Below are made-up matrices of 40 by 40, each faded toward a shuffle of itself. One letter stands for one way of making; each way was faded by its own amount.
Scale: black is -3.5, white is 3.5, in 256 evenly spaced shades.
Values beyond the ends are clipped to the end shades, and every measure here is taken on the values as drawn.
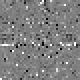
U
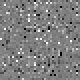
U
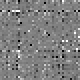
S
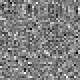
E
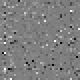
U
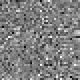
E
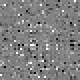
U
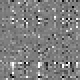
S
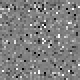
U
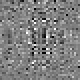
S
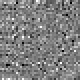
E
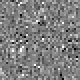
E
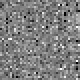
E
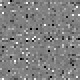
U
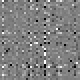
S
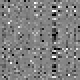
S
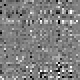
S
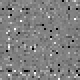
U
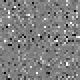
U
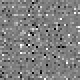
U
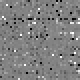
U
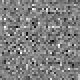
E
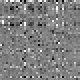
S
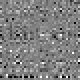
S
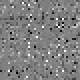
U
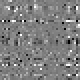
S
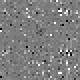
U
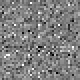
E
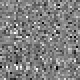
E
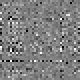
S
